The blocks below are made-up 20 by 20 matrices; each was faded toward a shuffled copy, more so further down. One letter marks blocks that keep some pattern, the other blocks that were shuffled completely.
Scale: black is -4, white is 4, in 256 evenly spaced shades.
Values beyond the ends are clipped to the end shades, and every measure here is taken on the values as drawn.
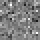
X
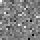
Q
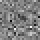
X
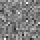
Q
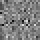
X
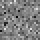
Q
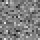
Q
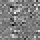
X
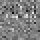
X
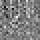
X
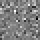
X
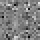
X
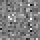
X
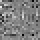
X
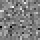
Q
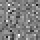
X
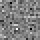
Q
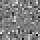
X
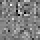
X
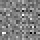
X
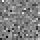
Q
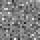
Q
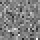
Q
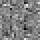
X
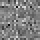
X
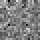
X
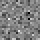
X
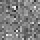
X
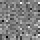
X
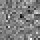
X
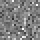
Q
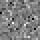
Q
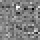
X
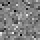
Q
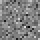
Q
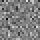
X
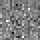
X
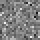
Q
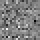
X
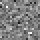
Q
